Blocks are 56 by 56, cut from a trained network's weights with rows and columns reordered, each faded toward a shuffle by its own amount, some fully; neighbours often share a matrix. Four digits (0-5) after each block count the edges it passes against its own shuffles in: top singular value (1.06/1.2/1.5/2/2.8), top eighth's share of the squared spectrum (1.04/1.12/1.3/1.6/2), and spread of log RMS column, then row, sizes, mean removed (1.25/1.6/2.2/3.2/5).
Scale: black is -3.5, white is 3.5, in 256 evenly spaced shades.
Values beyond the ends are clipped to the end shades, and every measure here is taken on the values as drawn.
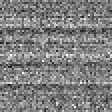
4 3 0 2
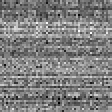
4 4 2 3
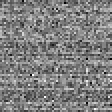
3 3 1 1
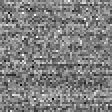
3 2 0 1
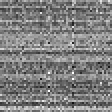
4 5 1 3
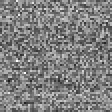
2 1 0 0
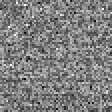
1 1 0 0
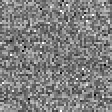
1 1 0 0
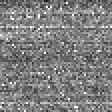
3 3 0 1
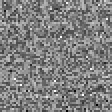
1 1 0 0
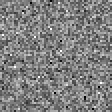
0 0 0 0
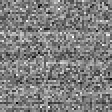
3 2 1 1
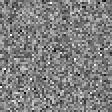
0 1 0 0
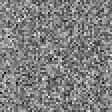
1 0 0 0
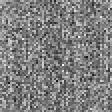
2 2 0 0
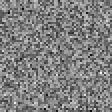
0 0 0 0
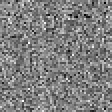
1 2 0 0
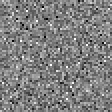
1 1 0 0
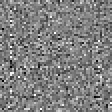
3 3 2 1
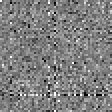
3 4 2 2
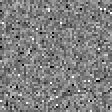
0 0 0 0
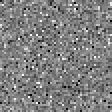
1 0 0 0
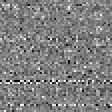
4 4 0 3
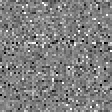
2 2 0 1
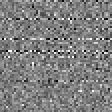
4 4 1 3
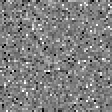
1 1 0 0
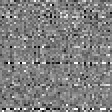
4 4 1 3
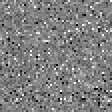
1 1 0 0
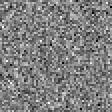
0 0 0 0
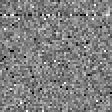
2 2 0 1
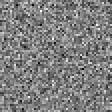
2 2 0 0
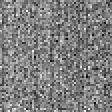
3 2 0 0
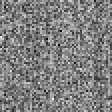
2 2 0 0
